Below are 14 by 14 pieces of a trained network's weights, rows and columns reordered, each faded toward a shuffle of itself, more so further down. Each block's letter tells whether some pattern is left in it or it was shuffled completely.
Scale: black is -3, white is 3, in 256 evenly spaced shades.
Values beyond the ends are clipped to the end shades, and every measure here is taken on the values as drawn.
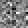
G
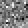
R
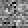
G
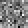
R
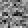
G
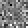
R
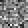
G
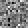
G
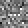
R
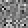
G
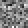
R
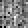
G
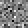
R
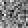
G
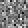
R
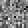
R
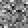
R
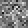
R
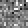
G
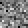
R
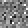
R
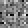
G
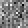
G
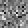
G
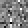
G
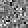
R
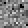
R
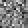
R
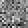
G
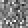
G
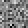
R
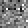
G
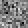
R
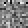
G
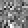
G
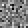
R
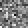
R
